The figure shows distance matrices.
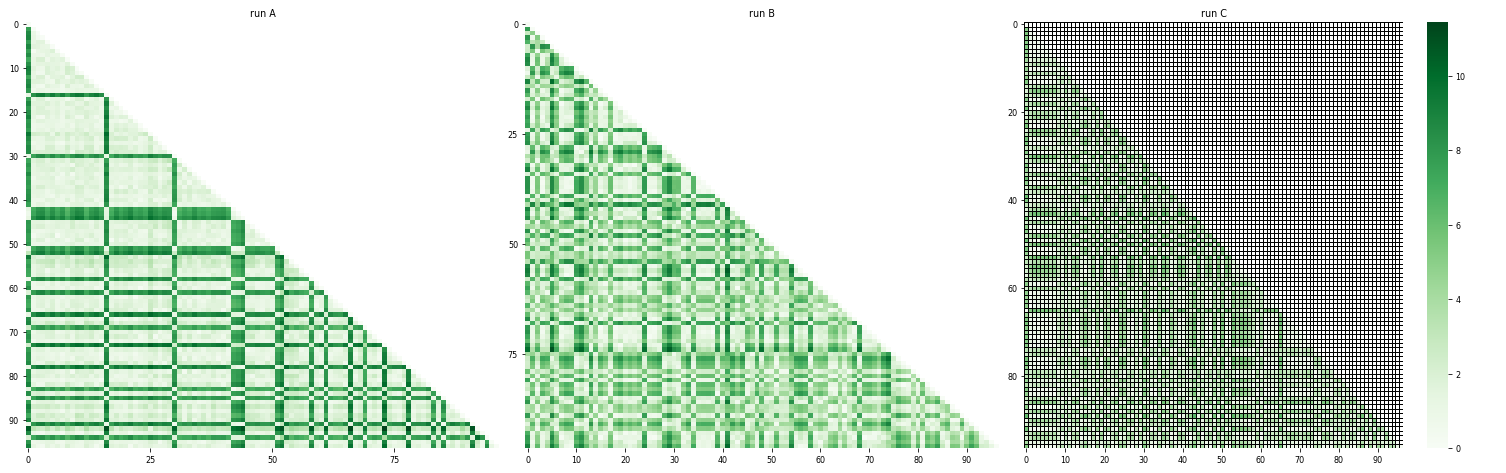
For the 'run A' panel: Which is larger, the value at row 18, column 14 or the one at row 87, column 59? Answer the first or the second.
the second
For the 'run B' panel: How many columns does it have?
97
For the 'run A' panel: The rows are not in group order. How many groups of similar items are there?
2
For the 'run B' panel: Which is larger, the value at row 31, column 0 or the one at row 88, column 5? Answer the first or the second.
the second
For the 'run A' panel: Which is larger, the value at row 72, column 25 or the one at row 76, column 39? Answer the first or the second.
the first
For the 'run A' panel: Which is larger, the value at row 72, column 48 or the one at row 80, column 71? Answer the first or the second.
the second
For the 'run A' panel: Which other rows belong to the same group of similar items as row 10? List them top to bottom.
1, 2, 3, 4, 5, 6, 7, 8, 9, 11, 12, 13, 14, 15, 17, 18, 19, 20, 21, 22, 23, 24, 25, 26, 27, 28, 29, 31, 32, 33, 34, 35, 36, 37, 38, 39, 40, 41, 45, 46, 47, 48, 49, 50, 53, 54, 55, 56, 57, 59, 60, 62, 63, 64, 65, 67, 68, 70, 71, 72, 74, 75, 76, 77, 79, 80, 81, 82, 84, 86, 87, 88, 89, 90, 92, 93, 95, 96
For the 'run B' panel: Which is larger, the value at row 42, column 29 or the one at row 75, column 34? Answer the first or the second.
the first
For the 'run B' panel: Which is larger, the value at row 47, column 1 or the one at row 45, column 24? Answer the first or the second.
the second
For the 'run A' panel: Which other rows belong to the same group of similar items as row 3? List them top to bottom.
1, 2, 4, 5, 6, 7, 8, 9, 10, 11, 12, 13, 14, 15, 17, 18, 19, 20, 21, 22, 23, 24, 25, 26, 27, 28, 29, 31, 32, 33, 34, 35, 36, 37, 38, 39, 40, 41, 45, 46, 47, 48, 49, 50, 53, 54, 55, 56, 57, 59, 60, 62, 63, 64, 65, 67, 68, 70, 71, 72, 74, 75, 76, 77, 79, 80, 81, 82, 84, 86, 87, 88, 89, 90, 92, 93, 95, 96
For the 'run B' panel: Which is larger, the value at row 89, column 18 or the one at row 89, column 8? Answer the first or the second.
the second
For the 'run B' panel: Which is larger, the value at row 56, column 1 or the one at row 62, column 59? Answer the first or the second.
the second
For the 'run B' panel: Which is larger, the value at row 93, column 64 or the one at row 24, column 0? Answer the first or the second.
the first
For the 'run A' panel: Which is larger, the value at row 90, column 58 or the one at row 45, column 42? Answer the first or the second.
the first
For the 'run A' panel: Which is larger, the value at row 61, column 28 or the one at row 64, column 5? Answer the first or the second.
the first
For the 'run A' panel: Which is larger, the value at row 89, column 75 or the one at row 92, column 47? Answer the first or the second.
the second
